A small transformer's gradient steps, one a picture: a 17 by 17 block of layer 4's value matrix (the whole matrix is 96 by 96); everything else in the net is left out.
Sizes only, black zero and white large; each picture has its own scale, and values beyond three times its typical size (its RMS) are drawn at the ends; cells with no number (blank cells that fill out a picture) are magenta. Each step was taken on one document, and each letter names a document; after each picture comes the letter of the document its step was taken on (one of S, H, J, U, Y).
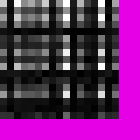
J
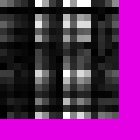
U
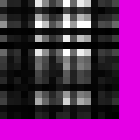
U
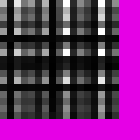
J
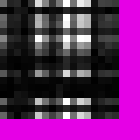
U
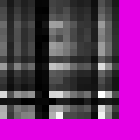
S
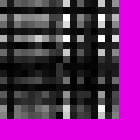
J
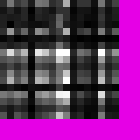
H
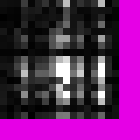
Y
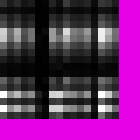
S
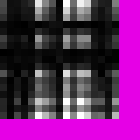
U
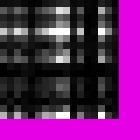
H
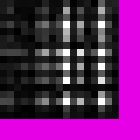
Y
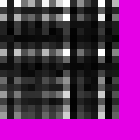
J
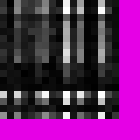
J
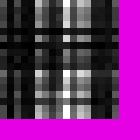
U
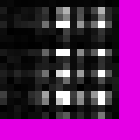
Y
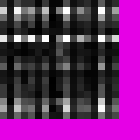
J
